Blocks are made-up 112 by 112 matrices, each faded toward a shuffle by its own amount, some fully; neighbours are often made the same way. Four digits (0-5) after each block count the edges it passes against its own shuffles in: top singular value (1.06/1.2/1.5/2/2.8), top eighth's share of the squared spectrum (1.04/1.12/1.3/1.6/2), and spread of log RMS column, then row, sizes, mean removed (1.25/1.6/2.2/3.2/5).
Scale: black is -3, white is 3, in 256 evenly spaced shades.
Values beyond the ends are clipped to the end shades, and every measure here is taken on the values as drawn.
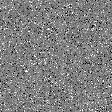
3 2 0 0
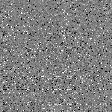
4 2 1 2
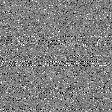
2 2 0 3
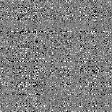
2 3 3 4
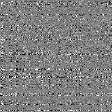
2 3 3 4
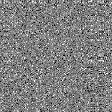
4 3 2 2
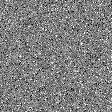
0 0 0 0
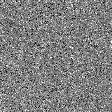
0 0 1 0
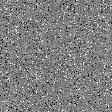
3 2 1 0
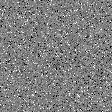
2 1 0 0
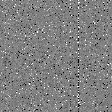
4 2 1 0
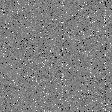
3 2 1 0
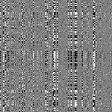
5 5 5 3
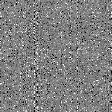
4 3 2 1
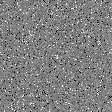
0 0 0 0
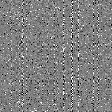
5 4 3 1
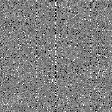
4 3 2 1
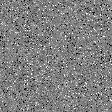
3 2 1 0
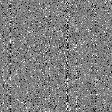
4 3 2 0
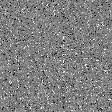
2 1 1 0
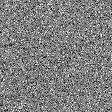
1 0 0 0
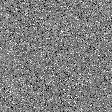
1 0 0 0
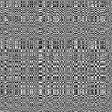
5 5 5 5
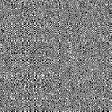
5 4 3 3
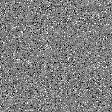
3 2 1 1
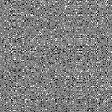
5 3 3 3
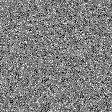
0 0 0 0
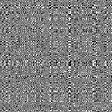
5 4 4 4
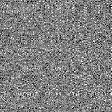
4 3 2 2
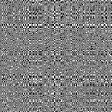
5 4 4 4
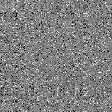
4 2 1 1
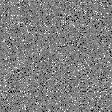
4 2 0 1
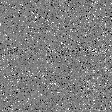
1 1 1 1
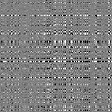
5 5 4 4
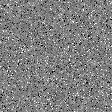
1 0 0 0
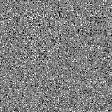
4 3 1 1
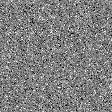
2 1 0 0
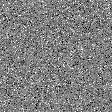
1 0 0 0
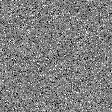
2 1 0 0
